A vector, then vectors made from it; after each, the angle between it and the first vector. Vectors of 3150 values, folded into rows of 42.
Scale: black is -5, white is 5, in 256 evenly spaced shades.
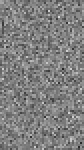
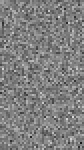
nearly parallel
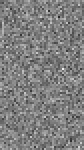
nearly opposite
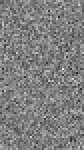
nearly opposite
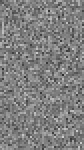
nearly opposite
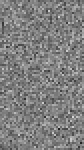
nearly parallel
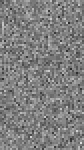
nearly opposite
